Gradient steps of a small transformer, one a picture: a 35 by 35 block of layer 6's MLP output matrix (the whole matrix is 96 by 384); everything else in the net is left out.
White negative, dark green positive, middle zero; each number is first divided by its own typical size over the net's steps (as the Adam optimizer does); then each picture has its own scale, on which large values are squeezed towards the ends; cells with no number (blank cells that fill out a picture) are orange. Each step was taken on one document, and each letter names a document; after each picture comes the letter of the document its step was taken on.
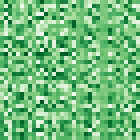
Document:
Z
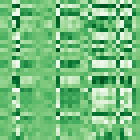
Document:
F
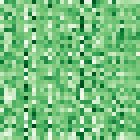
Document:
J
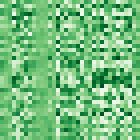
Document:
F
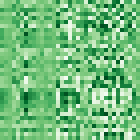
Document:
F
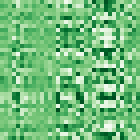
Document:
F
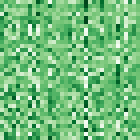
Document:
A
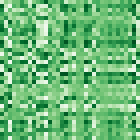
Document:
Z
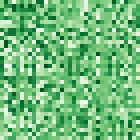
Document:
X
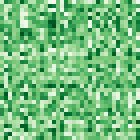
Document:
X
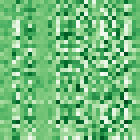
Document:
F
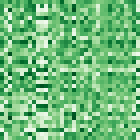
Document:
Z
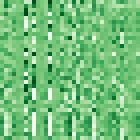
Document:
J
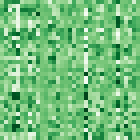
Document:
A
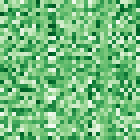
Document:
X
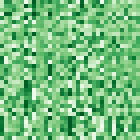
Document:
J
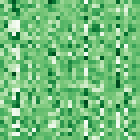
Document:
A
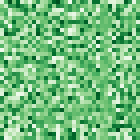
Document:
X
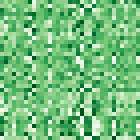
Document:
J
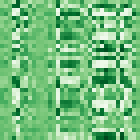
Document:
F
